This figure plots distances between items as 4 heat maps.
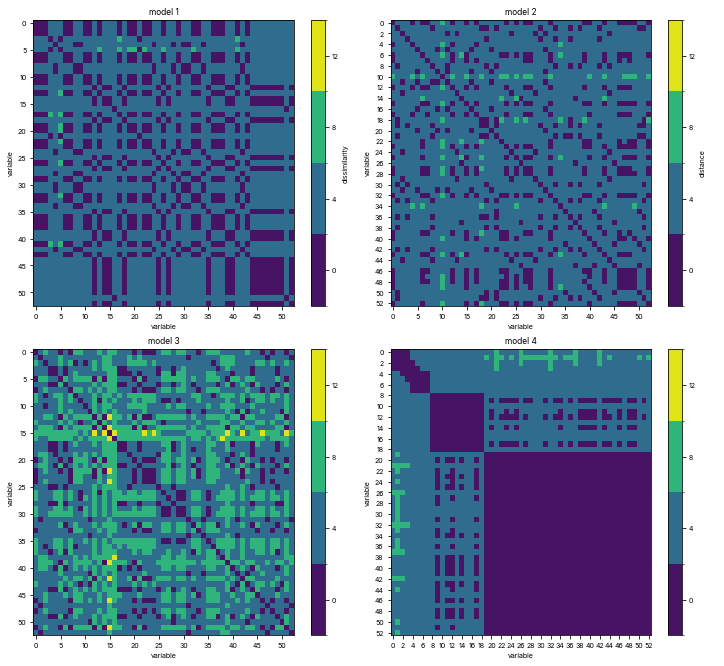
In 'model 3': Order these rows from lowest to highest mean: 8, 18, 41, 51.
18, 41, 51, 8
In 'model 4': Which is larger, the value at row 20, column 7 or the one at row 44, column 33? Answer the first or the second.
the first
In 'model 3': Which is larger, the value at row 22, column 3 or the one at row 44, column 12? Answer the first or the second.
the second
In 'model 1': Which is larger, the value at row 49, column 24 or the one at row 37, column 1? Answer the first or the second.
the first
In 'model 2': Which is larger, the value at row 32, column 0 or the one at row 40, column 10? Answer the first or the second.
the second
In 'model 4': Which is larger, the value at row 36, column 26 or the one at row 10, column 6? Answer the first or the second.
the second
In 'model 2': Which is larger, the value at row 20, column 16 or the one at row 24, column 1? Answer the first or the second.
the second
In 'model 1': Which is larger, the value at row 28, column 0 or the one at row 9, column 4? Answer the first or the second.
the first
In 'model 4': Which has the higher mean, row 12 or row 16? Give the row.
16
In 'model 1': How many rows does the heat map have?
53
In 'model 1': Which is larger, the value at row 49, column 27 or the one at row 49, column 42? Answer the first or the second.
the second
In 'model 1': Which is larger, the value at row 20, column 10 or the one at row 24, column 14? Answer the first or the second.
the second
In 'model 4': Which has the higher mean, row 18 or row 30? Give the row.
18
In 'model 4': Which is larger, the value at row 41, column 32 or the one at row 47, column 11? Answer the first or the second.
the second
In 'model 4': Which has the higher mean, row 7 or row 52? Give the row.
7
